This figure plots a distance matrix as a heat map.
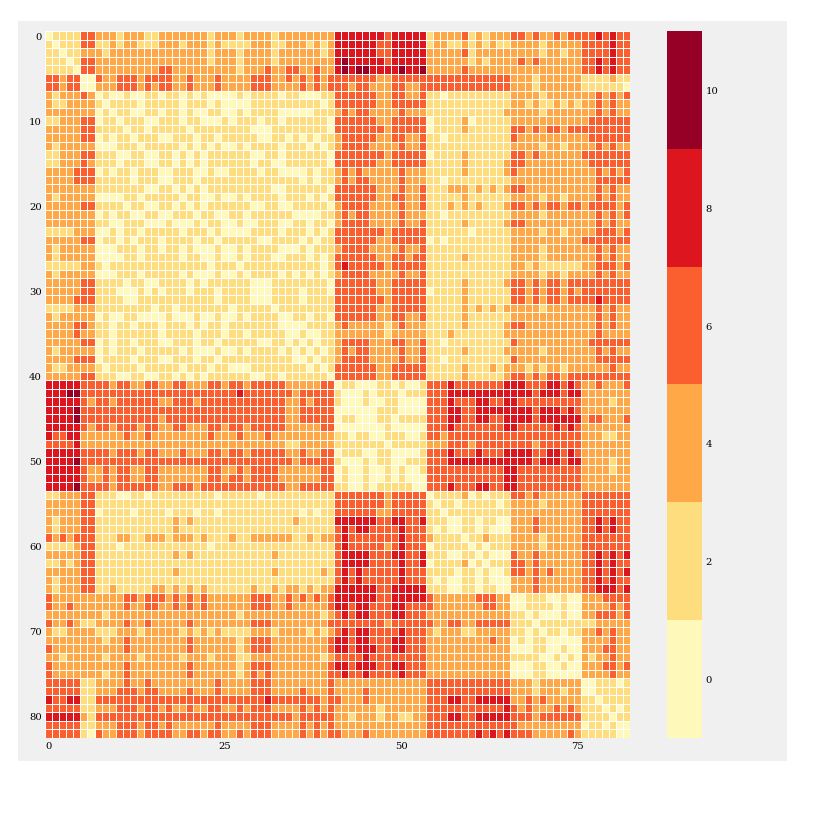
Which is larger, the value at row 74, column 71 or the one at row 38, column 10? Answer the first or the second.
the second
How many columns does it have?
83
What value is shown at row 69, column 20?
6
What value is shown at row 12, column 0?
4
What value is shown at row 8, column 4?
4
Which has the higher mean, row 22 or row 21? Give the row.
22
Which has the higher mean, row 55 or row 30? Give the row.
55
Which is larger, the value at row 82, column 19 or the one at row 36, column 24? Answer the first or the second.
the first
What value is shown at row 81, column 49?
4
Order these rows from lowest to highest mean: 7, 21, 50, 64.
21, 7, 64, 50
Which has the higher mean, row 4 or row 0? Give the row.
4
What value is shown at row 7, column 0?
4
